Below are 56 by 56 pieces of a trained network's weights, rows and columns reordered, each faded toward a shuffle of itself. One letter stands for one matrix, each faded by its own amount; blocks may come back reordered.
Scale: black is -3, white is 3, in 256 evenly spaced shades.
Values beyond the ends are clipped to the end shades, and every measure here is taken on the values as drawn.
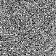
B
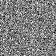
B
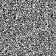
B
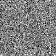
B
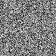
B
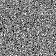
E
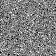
E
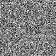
B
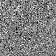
E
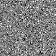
E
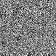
B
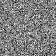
B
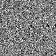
B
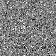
E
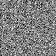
B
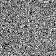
B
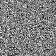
B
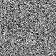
B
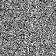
B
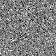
E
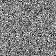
B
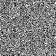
B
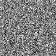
B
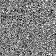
B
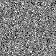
E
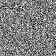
E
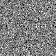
E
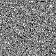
E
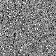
E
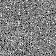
E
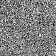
E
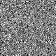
E
